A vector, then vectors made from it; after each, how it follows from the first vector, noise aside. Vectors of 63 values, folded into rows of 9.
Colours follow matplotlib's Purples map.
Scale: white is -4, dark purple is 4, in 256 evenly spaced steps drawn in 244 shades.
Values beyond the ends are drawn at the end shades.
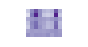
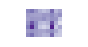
wrapped around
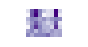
scaled up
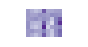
wrapped around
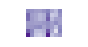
wrapped around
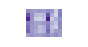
wrapped around
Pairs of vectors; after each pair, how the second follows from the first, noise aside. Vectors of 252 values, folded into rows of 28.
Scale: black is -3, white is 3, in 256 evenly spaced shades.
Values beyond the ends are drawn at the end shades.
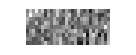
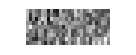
reversed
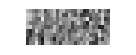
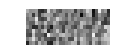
reversed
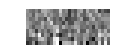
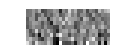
negated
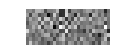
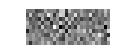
negated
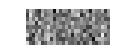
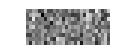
reversed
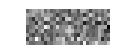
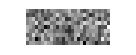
negated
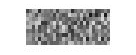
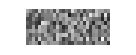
negated
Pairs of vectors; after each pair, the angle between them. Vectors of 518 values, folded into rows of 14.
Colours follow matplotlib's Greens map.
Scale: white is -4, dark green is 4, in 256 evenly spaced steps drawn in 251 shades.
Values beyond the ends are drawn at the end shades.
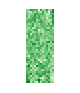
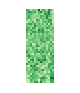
nearly opposite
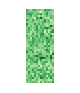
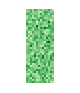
partly aligned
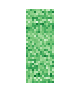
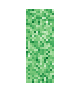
orthogonal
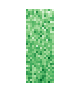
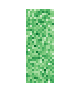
orthogonal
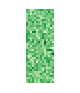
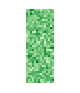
nearly opposite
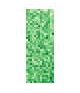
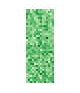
partly aligned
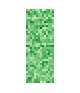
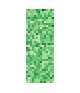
nearly opposite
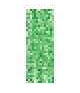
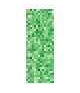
partly aligned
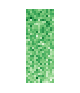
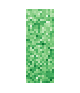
nearly opposite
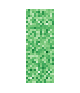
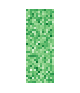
nearly opposite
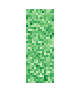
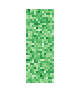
partly opposed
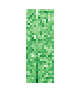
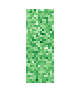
partly aligned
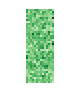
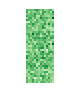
nearly parallel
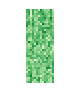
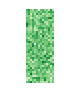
partly aligned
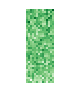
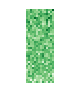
nearly parallel
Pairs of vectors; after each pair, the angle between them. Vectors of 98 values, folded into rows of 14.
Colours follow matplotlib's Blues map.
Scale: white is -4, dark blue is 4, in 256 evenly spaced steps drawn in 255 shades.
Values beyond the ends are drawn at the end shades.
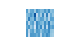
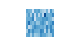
partly opposed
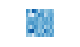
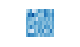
nearly opposite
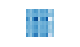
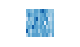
partly aligned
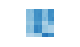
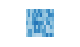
partly aligned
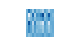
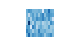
partly aligned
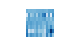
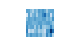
nearly parallel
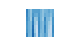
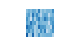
partly aligned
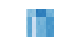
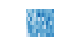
partly aligned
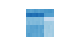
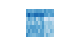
nearly parallel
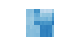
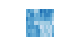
nearly opposite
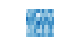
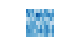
nearly opposite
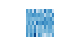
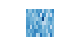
orthogonal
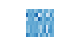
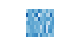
nearly parallel
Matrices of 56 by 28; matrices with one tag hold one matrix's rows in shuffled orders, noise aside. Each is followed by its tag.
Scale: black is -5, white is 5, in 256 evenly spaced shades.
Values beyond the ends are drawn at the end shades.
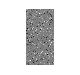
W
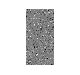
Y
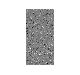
W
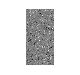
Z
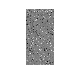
W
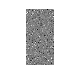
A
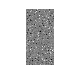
Z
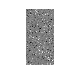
Z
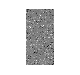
Y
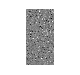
Z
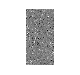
A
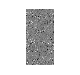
A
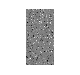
W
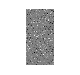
Y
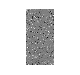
A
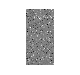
W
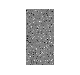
W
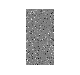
A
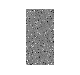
A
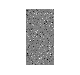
W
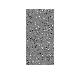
Z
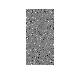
A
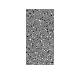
W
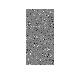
Y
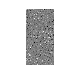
Y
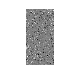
A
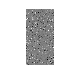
A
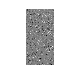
Z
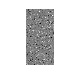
Z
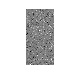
W
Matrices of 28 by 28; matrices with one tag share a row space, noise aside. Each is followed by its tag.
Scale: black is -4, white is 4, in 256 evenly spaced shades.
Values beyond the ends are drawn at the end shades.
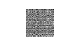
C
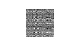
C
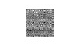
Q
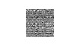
C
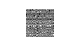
C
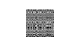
C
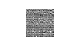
Q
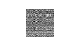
C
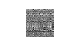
Q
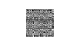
Q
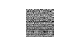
Q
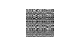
C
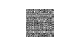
Q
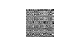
Q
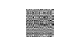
Q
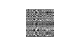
C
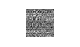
C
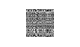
C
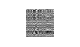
C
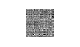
Q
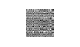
Q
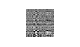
C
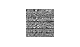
C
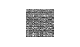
Q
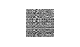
C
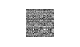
Q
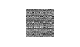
Q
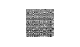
Q
